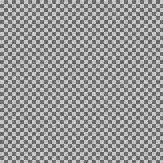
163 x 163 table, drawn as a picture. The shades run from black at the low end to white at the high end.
No row or column stands out. No overall slope runs across the table. A checkerboard runs through the table. The values fall into two levels. Overall the values sit about 60% of the way up the scale.
